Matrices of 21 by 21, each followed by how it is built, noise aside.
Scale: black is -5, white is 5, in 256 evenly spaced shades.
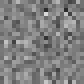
low rank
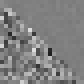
lower triangular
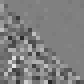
lower triangular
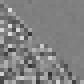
lower triangular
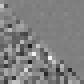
lower triangular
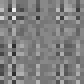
low rank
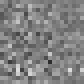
low rank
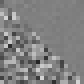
lower triangular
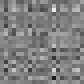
low rank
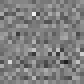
low rank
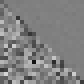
lower triangular
